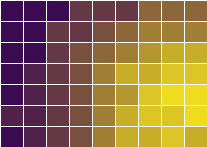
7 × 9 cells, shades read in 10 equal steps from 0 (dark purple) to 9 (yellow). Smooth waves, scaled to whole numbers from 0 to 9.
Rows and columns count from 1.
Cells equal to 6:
2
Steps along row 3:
same up up up up up up same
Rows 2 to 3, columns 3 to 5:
2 2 3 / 2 3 4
